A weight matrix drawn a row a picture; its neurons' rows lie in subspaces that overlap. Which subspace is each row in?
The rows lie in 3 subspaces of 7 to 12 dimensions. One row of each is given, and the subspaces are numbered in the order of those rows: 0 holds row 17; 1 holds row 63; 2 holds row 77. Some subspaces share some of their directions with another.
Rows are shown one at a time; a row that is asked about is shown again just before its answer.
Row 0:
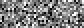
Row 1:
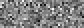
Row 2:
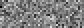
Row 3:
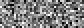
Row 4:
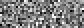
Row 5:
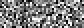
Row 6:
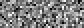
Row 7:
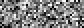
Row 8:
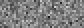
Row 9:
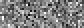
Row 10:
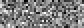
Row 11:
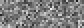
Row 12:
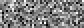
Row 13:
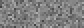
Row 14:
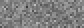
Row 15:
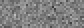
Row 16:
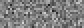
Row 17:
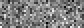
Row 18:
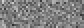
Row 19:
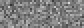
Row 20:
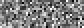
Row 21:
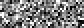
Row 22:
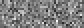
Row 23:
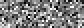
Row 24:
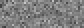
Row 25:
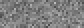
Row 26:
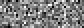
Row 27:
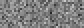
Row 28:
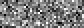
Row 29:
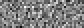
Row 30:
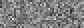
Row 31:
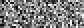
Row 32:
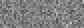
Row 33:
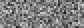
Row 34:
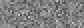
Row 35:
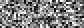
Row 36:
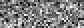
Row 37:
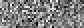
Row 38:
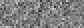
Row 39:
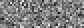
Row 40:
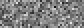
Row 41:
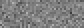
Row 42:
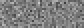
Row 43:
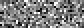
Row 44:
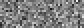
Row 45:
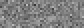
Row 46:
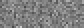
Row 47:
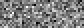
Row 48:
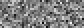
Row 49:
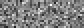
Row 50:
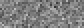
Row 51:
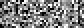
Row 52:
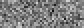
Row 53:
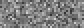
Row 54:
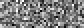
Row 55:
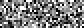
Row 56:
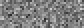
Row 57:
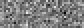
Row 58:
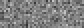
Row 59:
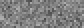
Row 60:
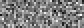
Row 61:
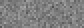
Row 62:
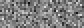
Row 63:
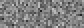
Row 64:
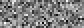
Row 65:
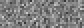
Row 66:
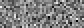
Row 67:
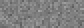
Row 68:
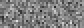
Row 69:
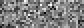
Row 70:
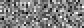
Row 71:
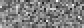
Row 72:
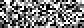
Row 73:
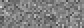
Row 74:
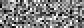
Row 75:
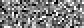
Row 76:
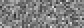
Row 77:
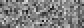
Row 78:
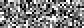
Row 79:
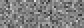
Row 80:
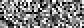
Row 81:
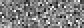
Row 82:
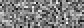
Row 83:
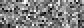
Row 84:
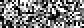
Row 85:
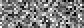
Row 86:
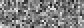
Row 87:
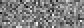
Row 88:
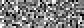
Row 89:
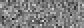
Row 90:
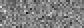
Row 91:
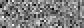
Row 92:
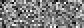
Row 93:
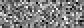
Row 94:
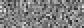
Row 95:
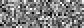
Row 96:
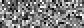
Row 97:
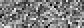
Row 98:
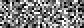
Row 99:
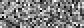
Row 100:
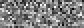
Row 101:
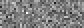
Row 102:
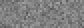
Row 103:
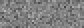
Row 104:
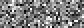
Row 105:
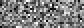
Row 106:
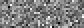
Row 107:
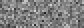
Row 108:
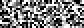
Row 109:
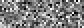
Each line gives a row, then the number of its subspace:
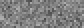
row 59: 0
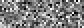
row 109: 2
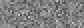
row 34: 2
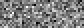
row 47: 0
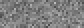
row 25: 1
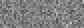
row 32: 2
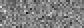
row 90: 1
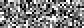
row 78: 1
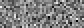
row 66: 1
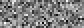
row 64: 0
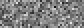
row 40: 1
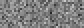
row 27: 0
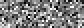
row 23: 0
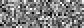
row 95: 1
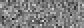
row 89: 2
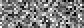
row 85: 0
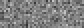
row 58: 1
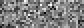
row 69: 2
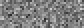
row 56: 0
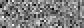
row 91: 2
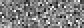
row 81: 1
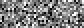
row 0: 0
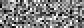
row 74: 1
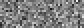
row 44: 2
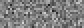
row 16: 0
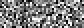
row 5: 1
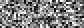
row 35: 2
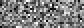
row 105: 0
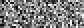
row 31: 2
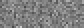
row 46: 0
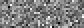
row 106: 0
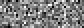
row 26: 0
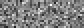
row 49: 1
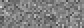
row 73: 2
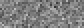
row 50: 1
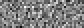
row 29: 0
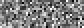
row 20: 0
